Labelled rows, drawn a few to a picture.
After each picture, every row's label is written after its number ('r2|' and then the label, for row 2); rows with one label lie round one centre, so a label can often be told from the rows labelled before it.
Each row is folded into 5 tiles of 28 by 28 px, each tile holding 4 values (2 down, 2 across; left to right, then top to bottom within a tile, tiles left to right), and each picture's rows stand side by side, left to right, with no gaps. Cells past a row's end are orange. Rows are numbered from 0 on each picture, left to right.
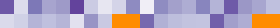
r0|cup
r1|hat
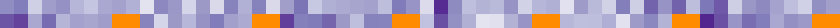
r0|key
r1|hat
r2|key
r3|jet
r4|hat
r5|key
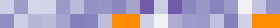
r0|hat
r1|cup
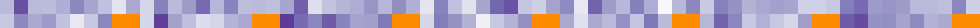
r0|jet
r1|jet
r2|key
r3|jet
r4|cup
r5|jet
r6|key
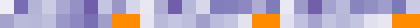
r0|hat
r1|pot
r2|pot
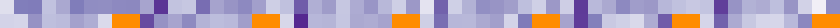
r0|pot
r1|key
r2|jet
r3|jet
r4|jet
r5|jet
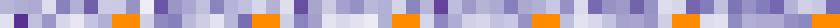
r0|jet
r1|jet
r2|jet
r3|jet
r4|cup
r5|cup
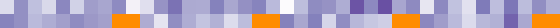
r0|hat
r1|pot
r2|pot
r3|hat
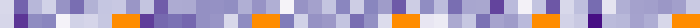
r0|jet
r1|key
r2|hat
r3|cup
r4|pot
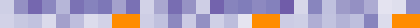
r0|pot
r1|pot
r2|cup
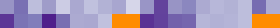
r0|key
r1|key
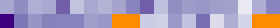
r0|key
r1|cup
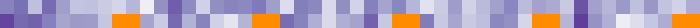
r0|key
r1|pot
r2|hat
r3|hat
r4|jet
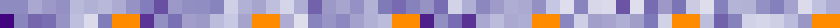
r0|key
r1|key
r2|pot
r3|key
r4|hat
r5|jet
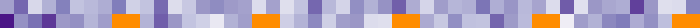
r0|key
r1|jet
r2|pot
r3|hat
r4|cup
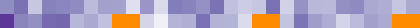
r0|key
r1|cup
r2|jet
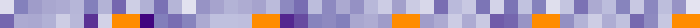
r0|hat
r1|key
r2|key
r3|hat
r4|hat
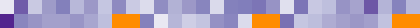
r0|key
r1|hat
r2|hat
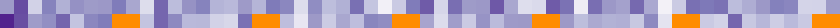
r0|key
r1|jet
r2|cup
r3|cup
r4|cup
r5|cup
